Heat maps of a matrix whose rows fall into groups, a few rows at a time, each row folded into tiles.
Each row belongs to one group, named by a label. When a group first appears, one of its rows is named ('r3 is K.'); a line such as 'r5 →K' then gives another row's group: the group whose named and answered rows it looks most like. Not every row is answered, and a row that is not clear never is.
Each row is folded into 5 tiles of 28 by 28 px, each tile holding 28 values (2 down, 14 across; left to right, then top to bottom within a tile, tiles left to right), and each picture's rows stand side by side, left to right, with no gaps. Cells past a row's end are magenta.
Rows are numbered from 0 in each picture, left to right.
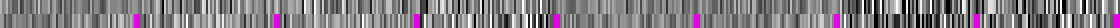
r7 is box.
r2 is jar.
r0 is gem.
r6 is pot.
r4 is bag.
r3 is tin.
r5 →gem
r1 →jar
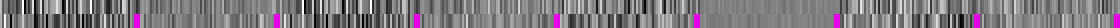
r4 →box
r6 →tin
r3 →jar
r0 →pot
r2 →pot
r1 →gem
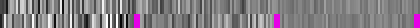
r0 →tin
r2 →jar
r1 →gem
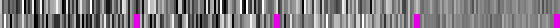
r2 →jar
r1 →box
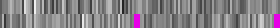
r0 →jar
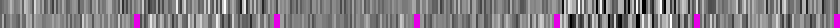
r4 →box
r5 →bag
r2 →gem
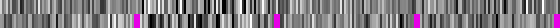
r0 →gem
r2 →tin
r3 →box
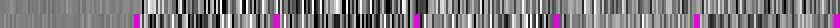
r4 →jar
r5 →box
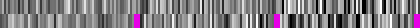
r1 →tin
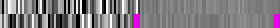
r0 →box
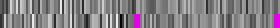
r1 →bag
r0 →tin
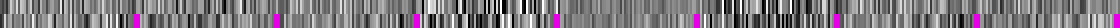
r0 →tin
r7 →gem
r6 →tin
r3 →box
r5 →pot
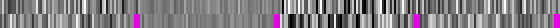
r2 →box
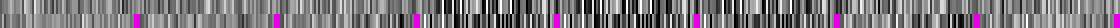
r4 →pot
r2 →tin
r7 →jar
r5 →pot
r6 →tin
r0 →jar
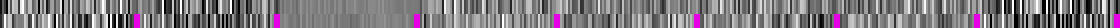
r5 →tin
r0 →tin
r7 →pot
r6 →bag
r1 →pot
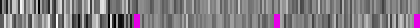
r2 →gem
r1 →jar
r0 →tin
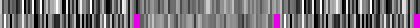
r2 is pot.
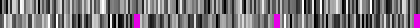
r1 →box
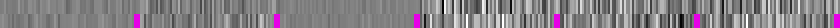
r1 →gem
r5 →jar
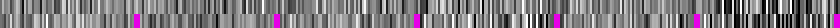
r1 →box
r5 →pot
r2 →bag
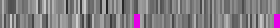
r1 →gem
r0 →bag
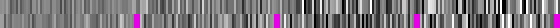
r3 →box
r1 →gem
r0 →gem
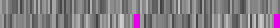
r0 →gem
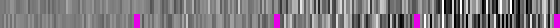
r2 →tin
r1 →jar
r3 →pot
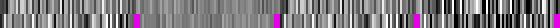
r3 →pot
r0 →tin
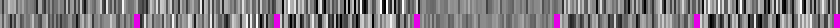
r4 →box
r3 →bag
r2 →box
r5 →box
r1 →tin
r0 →box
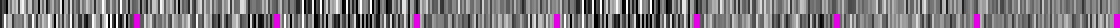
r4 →pot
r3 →gem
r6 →bag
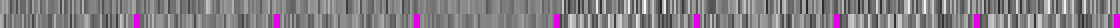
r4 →bag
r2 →bag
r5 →bag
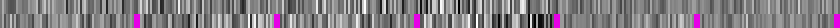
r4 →gem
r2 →bag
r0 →bag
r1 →gem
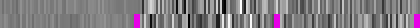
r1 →box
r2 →gem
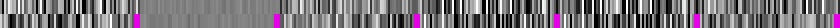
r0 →box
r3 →pot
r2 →tin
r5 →box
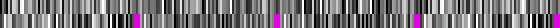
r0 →tin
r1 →pot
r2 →pot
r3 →tin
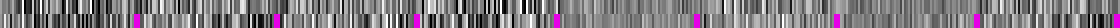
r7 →tin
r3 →box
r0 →pot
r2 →tin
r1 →tin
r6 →gem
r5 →jar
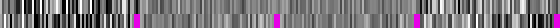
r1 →gem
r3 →tin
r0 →pot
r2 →gem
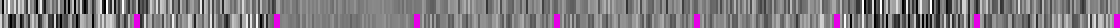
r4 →bag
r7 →gem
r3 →bag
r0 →box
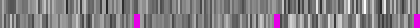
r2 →bag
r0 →bag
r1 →gem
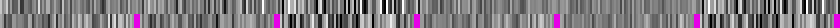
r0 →gem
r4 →gem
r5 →box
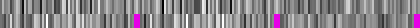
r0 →jar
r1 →jar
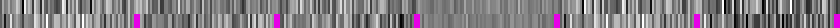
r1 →gem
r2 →tin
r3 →jar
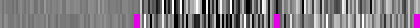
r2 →jar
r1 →pot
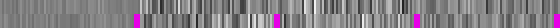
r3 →bag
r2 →jar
